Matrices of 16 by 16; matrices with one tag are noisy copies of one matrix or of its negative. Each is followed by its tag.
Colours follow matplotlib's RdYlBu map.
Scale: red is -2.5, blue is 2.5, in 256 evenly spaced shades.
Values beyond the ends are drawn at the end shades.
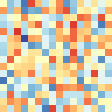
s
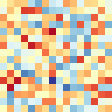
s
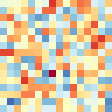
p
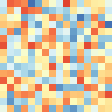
s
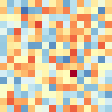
s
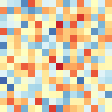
s
